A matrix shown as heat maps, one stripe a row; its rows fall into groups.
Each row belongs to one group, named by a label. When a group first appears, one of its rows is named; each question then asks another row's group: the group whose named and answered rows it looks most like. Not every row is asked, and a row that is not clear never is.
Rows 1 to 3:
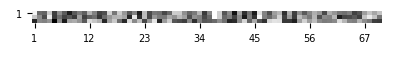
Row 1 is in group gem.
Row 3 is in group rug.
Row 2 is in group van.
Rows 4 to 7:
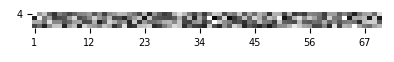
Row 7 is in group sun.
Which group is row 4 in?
gem
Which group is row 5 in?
rug
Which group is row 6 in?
van
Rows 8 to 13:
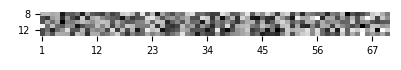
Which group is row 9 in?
sun
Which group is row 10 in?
rug
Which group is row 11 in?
gem
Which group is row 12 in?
sun
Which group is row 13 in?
sun
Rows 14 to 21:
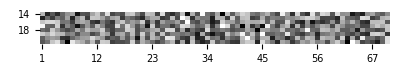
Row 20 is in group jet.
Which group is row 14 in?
gem
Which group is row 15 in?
sun
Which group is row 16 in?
van
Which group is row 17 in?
gem
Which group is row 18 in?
jet
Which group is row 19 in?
van
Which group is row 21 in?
jet
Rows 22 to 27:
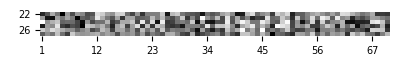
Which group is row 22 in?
rug
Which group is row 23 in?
gem
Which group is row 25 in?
rug
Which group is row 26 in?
van
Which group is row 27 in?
jet
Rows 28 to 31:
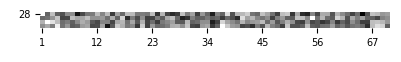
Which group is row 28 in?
gem
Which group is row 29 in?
jet
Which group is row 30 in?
van
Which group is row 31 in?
van
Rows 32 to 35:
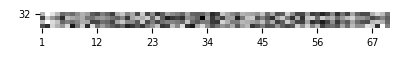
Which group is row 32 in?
van
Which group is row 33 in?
rug
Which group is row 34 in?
van
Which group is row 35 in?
sun
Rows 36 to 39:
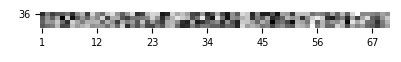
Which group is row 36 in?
sun
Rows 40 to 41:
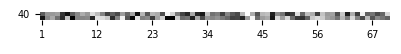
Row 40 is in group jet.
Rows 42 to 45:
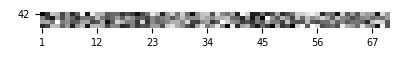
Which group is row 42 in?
sun
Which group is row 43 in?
gem
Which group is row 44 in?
van
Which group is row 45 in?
sun
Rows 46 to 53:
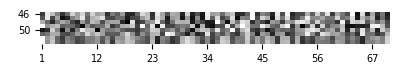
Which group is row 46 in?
rug
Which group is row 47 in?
rug
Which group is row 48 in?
sun
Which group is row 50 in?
sun
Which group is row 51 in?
jet
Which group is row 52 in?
gem
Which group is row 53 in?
gem
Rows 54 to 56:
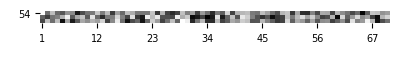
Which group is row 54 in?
gem
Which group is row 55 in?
sun
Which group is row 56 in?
sun
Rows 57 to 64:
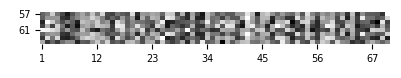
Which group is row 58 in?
jet
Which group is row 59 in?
rug
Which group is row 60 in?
rug
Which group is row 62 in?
jet
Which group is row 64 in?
gem
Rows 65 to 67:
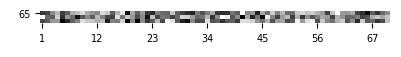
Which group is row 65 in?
jet
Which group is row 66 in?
gem
